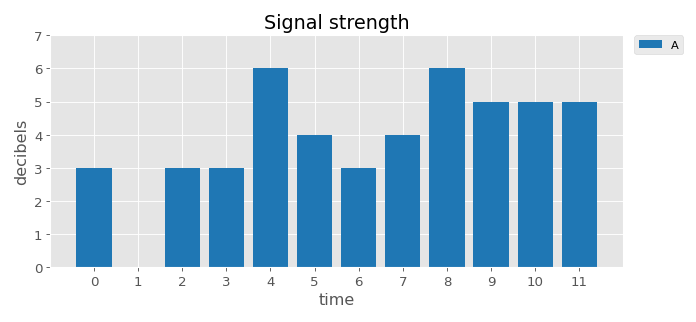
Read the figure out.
Title: Signal strength
x-axis: time, ticks 0 1 2 3 4 5 6 7 8 9 10 11
y-axis: decibels, ticks 0 1 2 3 4 5 6 7
Legend: A
Values:
A: 3 0 3 3 6 4 3 4 6 5 5 5
